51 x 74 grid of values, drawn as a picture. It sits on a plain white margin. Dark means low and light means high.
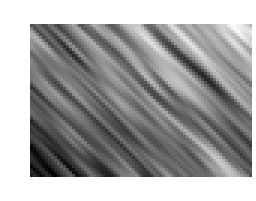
The ninth with the lowest average is the bottom left. The top right is the ninth with the highest average. The field climbs toward the top right. The grain runs diagonally down to the right. No single row or column stands out from its neighbours.
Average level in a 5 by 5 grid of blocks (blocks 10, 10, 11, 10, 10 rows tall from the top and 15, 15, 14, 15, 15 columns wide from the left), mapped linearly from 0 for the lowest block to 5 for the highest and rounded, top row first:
2 3 4 4 5 | 2 3 3 3 4 | 2 2 3 3 3 | 1 2 2 3 2 | 0 1 2 2 3
